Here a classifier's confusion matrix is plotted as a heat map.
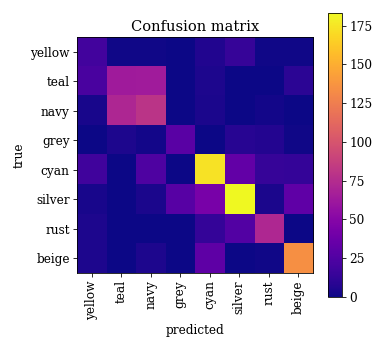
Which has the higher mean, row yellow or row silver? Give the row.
silver
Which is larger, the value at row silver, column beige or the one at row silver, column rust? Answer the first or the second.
the first
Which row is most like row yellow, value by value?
grey
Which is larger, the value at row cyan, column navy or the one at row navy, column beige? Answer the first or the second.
the first
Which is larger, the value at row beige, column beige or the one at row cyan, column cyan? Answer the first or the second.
the second
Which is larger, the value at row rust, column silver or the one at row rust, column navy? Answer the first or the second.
the first
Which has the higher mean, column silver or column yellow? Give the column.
silver
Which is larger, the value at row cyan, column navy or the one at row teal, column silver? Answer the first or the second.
the first
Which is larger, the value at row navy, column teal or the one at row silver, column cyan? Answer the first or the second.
the first
